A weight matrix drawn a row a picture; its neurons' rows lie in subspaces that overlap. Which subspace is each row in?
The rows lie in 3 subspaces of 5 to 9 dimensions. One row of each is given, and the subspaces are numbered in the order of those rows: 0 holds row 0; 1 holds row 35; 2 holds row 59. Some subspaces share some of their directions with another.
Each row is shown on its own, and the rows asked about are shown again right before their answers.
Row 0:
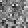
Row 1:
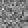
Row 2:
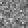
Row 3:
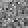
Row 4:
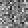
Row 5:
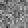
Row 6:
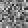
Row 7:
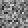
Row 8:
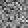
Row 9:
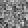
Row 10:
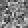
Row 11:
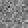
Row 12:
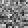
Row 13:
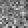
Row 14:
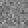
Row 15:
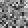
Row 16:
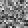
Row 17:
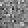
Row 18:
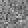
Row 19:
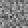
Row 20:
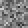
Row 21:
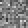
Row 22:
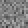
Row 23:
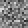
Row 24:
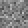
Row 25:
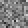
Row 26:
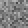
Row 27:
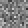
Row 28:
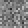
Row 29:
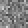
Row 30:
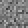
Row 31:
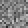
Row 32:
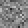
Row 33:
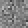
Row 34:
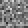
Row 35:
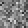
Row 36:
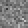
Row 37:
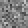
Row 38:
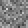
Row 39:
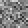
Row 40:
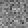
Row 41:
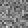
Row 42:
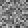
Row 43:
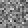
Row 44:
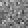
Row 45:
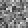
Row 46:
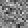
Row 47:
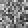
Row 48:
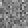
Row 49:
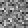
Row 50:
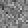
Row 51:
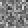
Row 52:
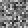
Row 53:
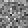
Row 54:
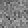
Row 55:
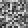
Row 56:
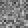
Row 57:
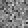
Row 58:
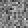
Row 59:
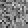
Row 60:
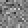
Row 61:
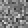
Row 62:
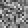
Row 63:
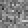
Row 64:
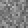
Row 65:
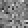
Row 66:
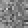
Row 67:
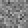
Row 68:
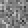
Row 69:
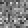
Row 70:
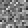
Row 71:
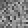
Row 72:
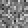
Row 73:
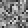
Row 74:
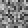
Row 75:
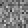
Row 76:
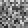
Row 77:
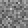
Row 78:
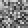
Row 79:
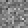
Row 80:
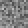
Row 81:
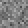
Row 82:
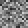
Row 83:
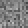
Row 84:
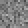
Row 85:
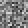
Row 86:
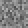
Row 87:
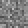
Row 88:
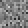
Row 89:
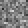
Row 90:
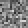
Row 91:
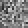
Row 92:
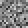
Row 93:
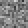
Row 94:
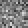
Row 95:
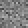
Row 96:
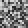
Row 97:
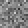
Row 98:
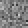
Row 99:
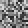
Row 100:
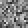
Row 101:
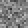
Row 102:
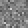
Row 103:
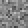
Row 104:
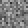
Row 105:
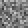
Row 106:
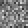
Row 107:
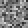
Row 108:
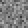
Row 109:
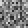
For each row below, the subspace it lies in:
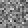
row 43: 1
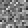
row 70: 1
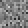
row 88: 1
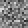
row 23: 2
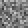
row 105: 0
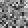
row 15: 0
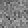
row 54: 2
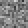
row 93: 1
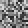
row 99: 0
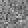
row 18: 0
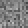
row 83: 1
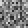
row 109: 1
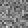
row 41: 0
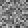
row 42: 2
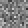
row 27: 1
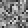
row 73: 1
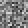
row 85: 1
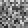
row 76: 0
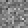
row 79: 2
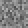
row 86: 1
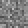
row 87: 2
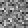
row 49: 1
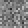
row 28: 1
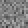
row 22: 2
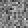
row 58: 1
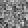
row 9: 1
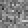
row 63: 0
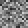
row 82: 2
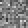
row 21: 0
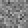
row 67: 2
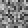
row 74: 2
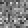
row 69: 0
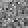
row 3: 1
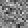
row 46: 2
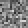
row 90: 0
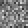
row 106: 1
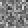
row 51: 1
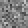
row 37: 0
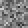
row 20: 1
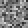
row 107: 1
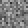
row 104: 1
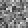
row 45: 1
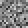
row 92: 1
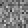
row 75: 1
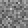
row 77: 0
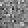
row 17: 1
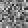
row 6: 1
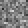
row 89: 0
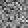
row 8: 2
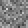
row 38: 2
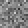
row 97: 2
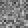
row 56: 2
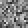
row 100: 1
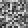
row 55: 0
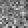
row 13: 0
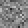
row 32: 2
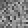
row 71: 2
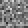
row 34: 1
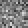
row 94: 0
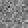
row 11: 1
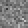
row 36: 2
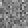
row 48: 1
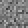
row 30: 1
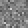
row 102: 1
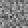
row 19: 1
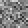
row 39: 2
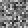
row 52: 1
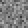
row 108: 0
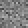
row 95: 1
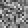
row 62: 2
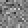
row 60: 2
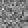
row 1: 0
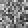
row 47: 0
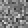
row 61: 0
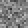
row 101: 2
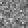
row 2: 1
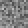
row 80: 1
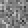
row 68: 1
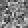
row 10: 1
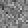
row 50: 2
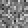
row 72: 2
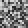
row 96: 2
